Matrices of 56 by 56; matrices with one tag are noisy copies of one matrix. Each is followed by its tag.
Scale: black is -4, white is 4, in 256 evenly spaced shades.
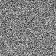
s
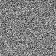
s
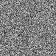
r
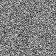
r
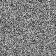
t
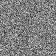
r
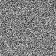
s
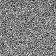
s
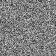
t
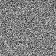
s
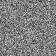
t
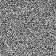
s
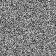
t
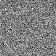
s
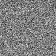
s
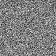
s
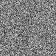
r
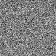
s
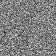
r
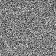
s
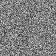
r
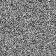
t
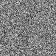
r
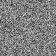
t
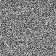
s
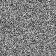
t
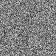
r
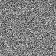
s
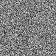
r
